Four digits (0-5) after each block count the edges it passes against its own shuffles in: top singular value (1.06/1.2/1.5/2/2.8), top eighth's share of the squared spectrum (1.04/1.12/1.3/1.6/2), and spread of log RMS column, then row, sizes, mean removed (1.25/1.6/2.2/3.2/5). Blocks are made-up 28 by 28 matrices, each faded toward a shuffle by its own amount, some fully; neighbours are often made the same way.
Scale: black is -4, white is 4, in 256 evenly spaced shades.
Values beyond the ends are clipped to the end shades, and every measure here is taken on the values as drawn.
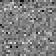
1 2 0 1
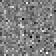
0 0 0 0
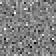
0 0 0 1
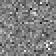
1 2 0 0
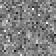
1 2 0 0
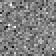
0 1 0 0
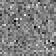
0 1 0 0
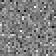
0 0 0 0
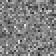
0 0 0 0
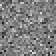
0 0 0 0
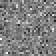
0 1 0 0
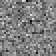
1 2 0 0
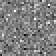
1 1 0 0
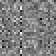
3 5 2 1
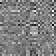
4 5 2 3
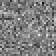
2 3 0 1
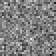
1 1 0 0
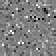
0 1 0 0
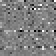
3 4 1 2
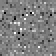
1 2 0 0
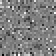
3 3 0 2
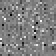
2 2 1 1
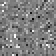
2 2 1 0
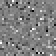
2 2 0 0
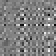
4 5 2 3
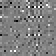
3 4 2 2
